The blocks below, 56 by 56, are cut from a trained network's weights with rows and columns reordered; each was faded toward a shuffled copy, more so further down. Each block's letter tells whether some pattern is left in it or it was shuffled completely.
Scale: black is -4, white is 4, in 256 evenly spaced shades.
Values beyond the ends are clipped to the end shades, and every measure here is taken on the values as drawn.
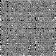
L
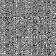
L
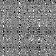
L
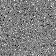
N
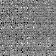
L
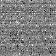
L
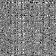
L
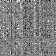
L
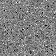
N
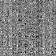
L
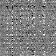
L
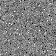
N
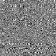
L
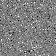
N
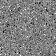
N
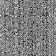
L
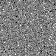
N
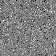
N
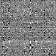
L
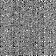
L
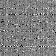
L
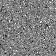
N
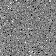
N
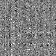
L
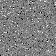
N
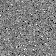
N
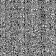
L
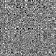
L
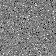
N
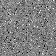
N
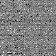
L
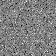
N
